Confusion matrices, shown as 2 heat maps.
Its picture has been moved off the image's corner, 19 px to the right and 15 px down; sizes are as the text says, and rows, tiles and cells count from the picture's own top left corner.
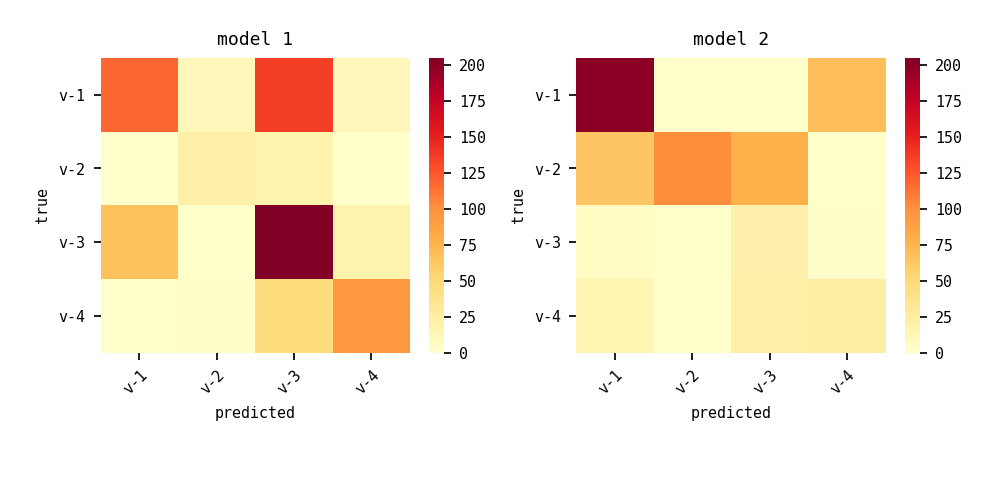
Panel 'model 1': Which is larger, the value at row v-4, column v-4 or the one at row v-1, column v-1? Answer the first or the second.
the second
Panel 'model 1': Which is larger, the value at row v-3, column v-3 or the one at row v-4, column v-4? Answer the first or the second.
the first
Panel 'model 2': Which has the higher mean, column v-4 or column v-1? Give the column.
v-1
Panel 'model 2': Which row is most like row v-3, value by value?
v-4
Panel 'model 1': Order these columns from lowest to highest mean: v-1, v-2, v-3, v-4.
v-2, v-4, v-1, v-3
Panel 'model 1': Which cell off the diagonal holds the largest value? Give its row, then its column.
v-1, v-3
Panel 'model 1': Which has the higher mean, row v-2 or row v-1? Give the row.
v-1
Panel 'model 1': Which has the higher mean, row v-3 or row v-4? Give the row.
v-3
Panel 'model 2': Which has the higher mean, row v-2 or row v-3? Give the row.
v-2
